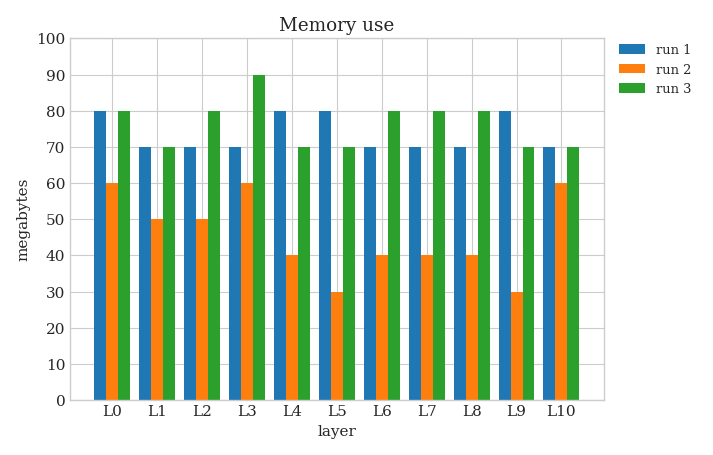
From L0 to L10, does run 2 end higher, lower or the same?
the same
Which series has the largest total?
run 3
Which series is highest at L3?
run 3
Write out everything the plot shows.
Title: Memory use
x-axis: layer, ticks L0 L1 L2 L3 L4 L5 L6 L7 L8 L9 L10
y-axis: megabytes, ticks 0 10 20 30 40 50 60 70 80 90 100
Legend: run 1, run 2, run 3
Values:
run 1: 80 70 70 70 80 80 70 70 70 80 70
run 2: 60 50 50 60 40 30 40 40 40 30 60
run 3: 80 70 80 90 70 70 80 80 80 70 70
